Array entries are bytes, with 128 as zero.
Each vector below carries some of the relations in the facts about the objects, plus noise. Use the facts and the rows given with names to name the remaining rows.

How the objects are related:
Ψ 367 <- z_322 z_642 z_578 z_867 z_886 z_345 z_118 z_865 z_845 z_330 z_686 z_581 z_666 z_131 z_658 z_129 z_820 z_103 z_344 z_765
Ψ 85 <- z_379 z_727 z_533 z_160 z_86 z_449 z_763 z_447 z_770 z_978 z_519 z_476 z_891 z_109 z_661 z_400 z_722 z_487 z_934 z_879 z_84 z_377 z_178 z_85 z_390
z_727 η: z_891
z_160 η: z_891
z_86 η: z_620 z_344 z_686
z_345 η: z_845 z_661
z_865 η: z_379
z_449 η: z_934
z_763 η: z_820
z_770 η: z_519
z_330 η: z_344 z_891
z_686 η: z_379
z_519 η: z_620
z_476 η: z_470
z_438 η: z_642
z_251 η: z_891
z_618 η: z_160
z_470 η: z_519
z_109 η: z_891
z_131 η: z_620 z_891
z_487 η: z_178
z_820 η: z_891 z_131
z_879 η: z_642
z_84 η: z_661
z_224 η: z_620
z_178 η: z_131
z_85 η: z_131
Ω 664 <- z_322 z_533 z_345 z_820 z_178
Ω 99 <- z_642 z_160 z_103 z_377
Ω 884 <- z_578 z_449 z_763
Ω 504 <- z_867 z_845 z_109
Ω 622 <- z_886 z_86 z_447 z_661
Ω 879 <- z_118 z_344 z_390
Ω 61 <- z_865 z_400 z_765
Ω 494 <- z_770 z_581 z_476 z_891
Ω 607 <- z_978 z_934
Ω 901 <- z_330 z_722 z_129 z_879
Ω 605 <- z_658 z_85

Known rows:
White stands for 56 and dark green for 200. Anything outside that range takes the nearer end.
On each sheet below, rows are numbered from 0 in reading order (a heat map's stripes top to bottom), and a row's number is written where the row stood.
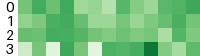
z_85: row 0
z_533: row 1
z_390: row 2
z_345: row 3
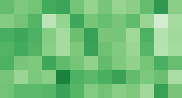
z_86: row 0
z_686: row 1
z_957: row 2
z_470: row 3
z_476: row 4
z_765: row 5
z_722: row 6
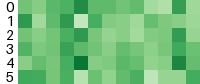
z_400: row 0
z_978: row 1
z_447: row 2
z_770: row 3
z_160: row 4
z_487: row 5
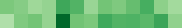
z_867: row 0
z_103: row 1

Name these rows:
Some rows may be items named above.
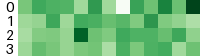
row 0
z_449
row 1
z_344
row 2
z_103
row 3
z_658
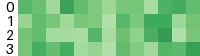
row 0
z_109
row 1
z_658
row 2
z_578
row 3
z_85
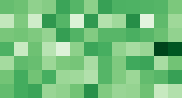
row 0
z_330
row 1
z_661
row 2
z_129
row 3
z_879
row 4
z_658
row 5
z_85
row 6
z_620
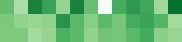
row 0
z_934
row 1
z_886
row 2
z_867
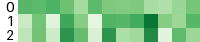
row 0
z_519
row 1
z_345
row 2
z_661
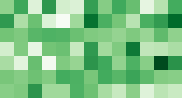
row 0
z_84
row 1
z_438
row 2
z_891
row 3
z_845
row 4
z_642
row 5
z_118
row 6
z_379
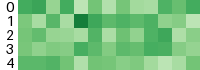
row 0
z_763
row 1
z_865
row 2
z_578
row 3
z_581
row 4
z_519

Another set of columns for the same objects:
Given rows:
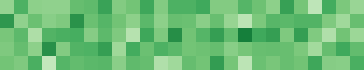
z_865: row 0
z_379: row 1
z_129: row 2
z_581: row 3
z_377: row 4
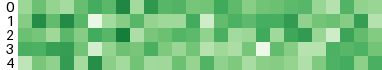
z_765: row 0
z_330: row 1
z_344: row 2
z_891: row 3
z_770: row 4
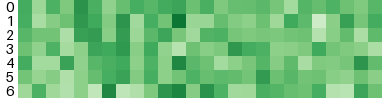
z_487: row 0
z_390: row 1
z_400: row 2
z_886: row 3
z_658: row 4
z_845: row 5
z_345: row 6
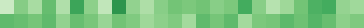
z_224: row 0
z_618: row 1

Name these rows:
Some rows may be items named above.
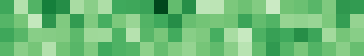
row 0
z_85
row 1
z_578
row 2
z_722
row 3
z_978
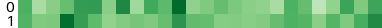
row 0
z_390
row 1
z_763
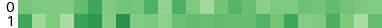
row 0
z_438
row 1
z_934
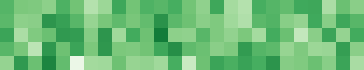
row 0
z_879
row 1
z_449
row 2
z_390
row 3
z_578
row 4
z_330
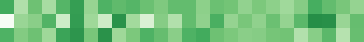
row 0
z_84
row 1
z_519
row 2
z_400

